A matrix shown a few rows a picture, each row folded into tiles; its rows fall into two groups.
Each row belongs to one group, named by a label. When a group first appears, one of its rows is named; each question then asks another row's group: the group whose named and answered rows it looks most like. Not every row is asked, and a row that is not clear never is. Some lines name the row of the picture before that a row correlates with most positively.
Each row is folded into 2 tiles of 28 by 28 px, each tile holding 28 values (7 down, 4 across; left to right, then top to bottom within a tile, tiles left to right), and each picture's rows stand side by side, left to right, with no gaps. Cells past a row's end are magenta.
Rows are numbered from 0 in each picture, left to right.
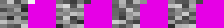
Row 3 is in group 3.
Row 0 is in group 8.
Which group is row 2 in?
8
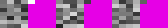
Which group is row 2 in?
3
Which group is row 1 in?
3
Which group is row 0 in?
8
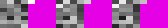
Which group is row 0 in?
8
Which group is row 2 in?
8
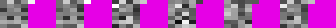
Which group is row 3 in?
3
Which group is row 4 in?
3
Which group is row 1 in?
8
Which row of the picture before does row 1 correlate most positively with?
0
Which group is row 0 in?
8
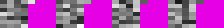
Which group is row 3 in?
3
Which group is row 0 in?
8
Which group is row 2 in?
3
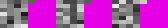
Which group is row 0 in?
3
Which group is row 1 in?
3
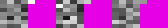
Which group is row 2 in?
8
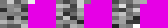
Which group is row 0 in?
8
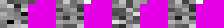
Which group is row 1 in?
8
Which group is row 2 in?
8
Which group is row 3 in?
8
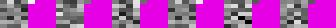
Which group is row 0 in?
8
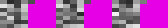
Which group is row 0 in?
3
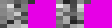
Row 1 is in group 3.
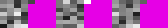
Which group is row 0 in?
3
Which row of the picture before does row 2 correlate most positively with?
0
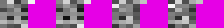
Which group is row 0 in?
8
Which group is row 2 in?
8
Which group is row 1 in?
8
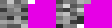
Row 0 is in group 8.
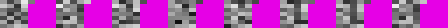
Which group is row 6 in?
3
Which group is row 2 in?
3
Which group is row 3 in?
3
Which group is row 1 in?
8
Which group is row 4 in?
3
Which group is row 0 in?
3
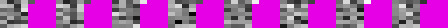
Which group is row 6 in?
8
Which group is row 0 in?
3
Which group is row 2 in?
8
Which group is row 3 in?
3
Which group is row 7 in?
3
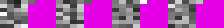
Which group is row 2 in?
8
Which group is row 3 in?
8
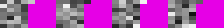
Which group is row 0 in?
8
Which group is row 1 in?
3
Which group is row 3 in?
3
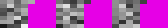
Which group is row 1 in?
3
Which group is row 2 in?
3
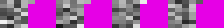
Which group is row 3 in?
3
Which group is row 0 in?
8
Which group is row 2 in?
8
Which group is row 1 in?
8
